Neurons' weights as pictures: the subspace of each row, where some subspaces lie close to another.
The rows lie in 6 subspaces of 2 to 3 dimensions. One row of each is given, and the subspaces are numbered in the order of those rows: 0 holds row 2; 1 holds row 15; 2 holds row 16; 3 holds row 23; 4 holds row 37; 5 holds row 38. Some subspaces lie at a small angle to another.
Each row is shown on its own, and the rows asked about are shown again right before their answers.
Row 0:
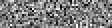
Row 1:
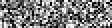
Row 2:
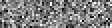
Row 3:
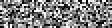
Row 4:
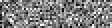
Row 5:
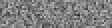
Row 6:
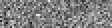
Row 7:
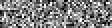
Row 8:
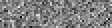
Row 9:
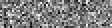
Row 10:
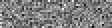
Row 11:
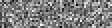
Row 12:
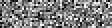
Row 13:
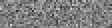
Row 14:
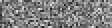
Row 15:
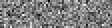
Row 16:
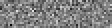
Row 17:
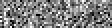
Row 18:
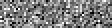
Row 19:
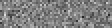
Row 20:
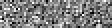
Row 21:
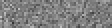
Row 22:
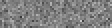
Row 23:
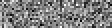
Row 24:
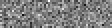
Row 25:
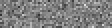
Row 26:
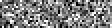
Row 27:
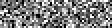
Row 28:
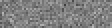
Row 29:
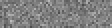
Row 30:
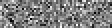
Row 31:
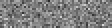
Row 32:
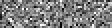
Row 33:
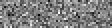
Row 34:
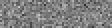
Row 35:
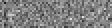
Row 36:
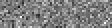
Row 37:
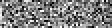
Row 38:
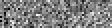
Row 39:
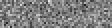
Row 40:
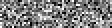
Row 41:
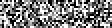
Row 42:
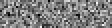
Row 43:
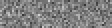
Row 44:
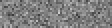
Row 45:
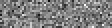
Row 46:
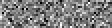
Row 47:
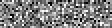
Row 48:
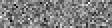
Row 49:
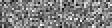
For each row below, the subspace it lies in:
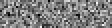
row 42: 4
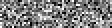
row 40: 4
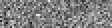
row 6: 5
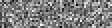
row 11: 3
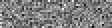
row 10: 1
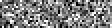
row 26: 4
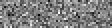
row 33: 4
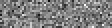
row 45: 3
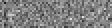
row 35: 0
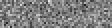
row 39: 5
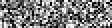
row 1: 0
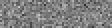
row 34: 3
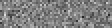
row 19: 0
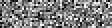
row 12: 3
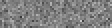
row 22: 0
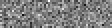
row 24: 1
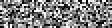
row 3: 2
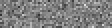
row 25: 3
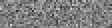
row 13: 2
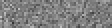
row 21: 5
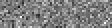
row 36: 0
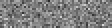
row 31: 2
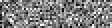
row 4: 1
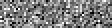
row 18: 5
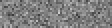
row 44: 4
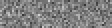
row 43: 4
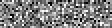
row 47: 5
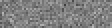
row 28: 1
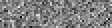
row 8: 0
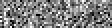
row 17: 5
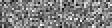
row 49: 3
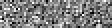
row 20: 5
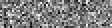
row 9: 1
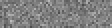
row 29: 1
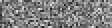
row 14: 4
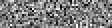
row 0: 2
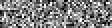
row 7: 0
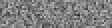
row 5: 4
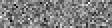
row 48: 2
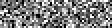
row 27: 0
